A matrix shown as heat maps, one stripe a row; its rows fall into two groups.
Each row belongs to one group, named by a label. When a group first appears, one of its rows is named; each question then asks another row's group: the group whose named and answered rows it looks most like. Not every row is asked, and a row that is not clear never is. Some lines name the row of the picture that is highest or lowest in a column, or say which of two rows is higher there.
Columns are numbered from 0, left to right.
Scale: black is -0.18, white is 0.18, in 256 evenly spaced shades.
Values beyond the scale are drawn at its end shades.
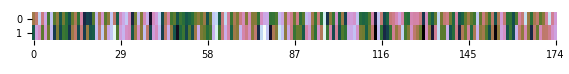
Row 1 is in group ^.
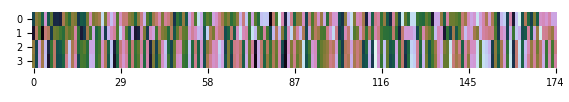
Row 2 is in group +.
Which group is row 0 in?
^
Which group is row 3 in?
+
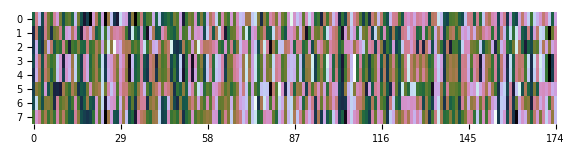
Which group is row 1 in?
+
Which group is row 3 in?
+
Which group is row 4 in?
+
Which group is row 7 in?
^
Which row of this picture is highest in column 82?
5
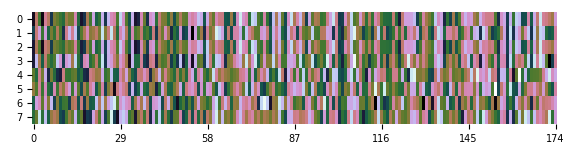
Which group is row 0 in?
+
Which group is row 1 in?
+
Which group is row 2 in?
+
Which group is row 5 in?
+
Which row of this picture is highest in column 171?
4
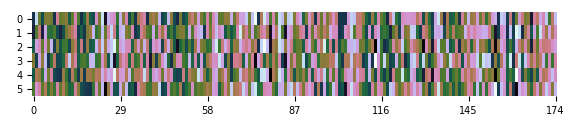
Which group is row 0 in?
^
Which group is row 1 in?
+
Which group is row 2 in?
^
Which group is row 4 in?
^
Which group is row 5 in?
^
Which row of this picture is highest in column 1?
0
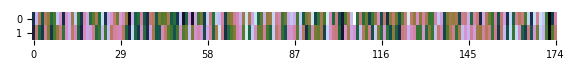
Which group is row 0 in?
+
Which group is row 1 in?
+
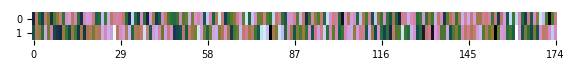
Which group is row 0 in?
+
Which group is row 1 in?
^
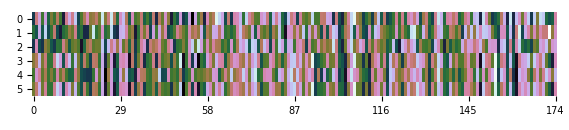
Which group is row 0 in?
+
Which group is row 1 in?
+
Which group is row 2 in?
^
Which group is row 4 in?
^
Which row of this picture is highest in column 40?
1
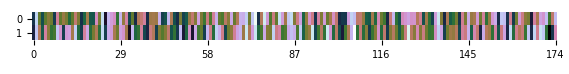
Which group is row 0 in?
^
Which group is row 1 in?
+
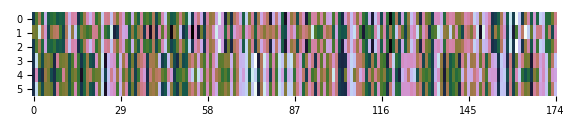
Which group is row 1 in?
+
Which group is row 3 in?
^
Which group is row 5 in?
^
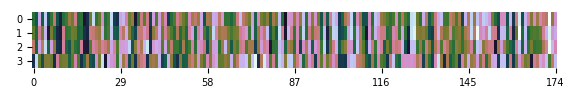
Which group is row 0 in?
+
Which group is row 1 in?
^
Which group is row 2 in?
^
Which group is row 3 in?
^
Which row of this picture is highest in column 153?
3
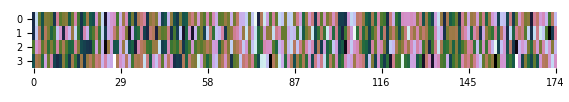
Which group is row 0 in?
^
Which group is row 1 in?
+
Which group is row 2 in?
^
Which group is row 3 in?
^
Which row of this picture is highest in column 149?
3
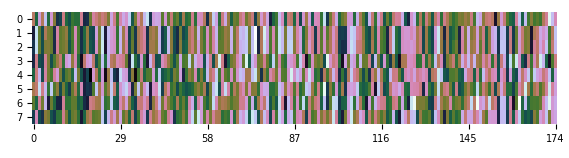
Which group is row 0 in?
^
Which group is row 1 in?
^
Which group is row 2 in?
^
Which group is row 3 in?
+
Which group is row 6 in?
^
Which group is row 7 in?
^
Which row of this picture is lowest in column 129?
3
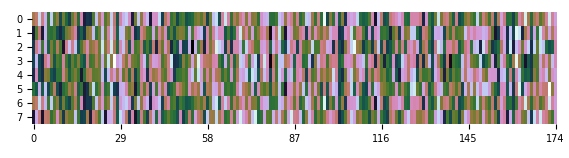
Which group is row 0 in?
^
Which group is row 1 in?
+
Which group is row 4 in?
^
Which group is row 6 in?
^
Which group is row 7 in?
+
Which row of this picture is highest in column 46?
3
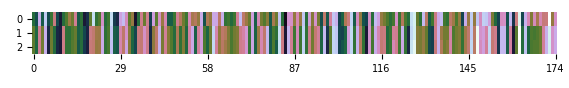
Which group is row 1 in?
^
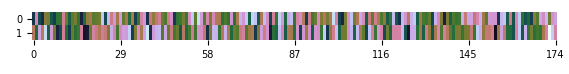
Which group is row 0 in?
^
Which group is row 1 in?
^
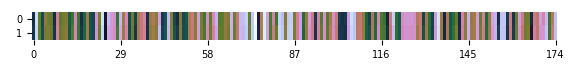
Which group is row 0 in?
^
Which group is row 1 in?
^
